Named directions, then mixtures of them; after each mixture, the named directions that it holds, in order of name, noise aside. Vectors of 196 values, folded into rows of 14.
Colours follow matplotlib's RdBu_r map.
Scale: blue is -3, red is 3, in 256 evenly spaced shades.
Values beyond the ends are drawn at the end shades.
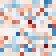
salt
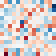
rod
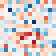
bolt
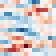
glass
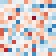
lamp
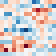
glass, lamp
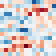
glass, rod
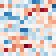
glass, rod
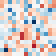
bolt, lamp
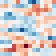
glass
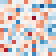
lamp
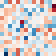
rod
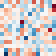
rod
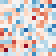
glass, lamp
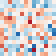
lamp, salt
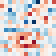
bolt, glass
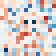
bolt, rod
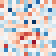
bolt
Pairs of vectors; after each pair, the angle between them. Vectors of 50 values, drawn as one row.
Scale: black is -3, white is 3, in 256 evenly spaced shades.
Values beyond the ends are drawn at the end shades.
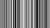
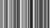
partly aligned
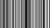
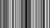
nearly parallel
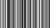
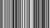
orthogonal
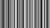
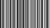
partly aligned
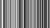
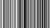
nearly parallel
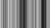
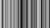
partly aligned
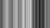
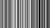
partly aligned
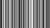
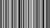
nearly parallel
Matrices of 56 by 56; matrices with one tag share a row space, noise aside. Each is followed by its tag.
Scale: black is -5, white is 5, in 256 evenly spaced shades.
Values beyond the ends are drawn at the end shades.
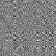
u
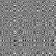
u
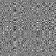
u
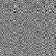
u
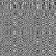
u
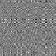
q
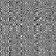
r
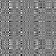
r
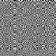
u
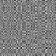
q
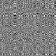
u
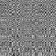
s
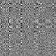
r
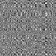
q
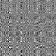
r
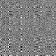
r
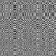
u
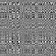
s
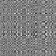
q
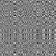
u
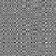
q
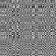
s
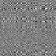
q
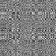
s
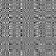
r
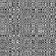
s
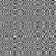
u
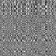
q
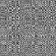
s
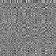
q
